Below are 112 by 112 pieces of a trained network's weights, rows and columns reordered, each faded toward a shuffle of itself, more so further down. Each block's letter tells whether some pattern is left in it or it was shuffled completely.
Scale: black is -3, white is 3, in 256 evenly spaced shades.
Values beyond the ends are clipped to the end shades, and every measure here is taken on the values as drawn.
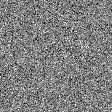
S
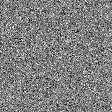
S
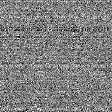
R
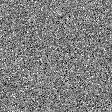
S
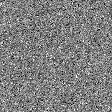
S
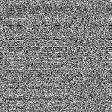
R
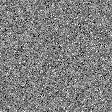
S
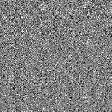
R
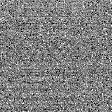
R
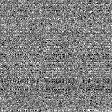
R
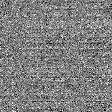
R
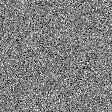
S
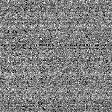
R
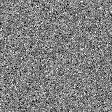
S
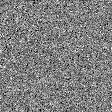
S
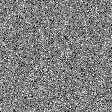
S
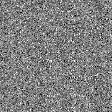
R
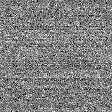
R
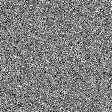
S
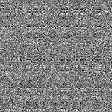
R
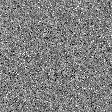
S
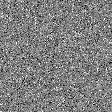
S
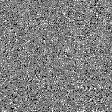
R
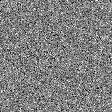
S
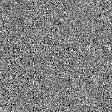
R
